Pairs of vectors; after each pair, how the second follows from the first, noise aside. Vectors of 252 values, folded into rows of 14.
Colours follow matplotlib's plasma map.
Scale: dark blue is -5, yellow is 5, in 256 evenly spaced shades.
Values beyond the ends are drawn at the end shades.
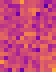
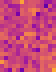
copied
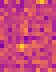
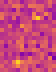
wrapped around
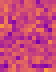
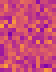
sign-scrambled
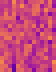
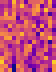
scaled up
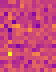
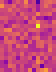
wrapped around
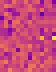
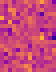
sign-scrambled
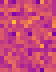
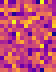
scaled up
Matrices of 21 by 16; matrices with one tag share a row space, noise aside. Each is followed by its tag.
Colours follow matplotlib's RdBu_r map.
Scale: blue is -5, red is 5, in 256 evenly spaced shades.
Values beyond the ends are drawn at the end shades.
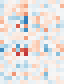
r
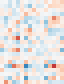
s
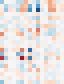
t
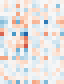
r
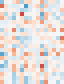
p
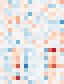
s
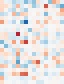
r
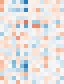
r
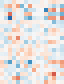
s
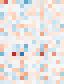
p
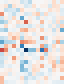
p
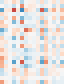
p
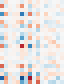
t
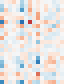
t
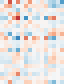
s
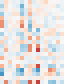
t
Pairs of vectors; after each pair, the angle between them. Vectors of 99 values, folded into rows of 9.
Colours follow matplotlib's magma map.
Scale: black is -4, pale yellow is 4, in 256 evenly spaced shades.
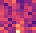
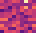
orthogonal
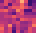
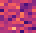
orthogonal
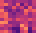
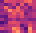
nearly opposite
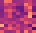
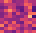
nearly parallel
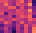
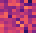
partly opposed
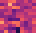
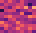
orthogonal
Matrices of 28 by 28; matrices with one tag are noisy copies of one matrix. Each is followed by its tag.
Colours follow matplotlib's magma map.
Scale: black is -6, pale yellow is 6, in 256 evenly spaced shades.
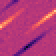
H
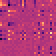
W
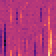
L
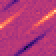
H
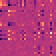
W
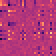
W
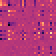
W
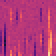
L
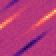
H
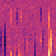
L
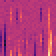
L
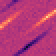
H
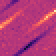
H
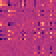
W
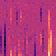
L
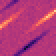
H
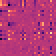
W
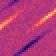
H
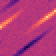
H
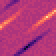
H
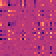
W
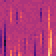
L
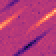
H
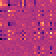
W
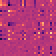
W
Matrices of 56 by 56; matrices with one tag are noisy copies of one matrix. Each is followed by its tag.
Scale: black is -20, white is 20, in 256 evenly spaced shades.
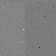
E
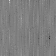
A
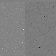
E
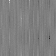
A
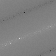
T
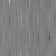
A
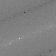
T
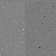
E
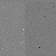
E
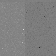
E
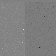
E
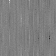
A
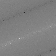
T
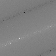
T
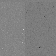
E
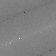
T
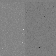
E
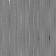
A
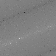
T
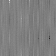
A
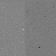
E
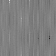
A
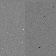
E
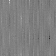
A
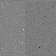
E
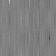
A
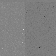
E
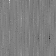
A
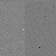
E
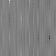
A
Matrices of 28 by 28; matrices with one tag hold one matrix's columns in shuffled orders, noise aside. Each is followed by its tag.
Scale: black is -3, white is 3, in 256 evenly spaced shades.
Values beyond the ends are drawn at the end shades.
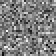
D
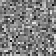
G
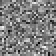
D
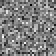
G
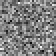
D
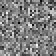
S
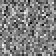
S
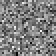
D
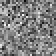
S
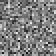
G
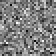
G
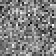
S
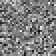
D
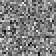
D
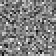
D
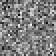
S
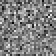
S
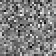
S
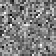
S
